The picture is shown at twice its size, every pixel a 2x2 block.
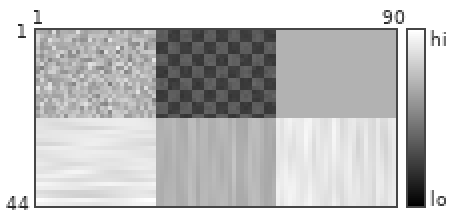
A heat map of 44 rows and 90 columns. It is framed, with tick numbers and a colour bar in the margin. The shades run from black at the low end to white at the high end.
The table splits into 2 rows of 3 panels. Panel 1,1: high, fine-grained. Panel 1,2: low, checkered. Panel 1,3: high, flat. Panel 2,1: very high, streaked across, faint in contrast. Panel 2,2: high, streaked downward, faint in contrast. Panel 2,3: very high, streaked downward, faint in contrast.
